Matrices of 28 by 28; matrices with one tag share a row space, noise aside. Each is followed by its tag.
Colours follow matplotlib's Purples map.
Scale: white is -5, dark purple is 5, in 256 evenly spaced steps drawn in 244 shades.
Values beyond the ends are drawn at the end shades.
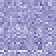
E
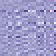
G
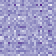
E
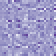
G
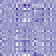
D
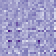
G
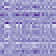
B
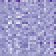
G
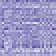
B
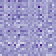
E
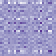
E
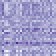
B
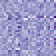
G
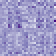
G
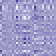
D
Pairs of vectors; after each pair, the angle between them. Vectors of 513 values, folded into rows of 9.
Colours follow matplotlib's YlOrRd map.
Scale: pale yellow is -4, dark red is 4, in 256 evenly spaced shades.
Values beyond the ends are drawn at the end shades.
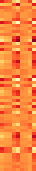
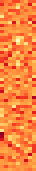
partly opposed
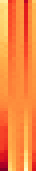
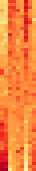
nearly parallel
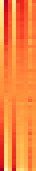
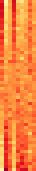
nearly opposite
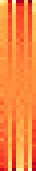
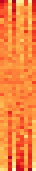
nearly opposite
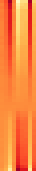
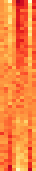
nearly opposite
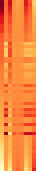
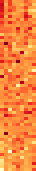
partly aligned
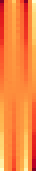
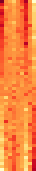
nearly parallel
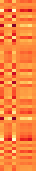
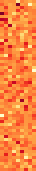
orthogonal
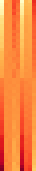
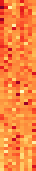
partly opposed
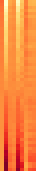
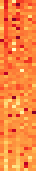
partly opposed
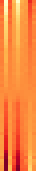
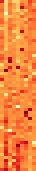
partly aligned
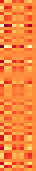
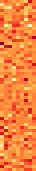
partly opposed
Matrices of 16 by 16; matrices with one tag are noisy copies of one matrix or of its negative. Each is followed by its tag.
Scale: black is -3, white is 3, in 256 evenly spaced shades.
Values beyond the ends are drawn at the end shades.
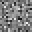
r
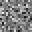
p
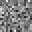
p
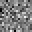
p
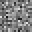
r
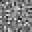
r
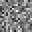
p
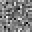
r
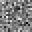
r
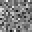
p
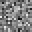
r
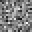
r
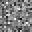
r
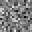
p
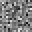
r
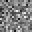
p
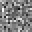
r
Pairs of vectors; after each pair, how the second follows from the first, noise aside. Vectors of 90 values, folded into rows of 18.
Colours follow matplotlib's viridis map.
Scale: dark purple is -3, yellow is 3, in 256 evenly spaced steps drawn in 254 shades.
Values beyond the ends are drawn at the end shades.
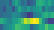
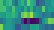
negated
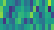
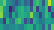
copied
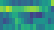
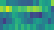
copied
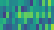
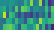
negated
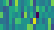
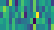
negated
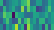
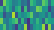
negated
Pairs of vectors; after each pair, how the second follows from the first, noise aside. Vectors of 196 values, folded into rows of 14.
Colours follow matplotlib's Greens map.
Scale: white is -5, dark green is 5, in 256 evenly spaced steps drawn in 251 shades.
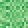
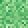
sign-scrambled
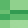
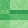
copied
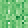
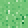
partly zeroed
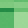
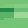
partly zeroed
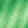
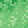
partly zeroed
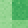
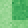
copied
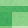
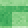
copied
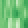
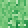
sign-scrambled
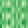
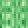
copied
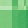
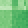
copied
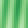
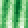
scaled up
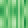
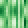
scaled up
